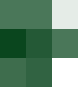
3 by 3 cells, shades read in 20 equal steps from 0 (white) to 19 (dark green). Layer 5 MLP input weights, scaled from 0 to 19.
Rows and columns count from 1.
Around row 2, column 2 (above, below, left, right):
14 16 19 14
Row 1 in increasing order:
2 14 14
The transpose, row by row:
14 19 15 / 14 17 16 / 2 14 0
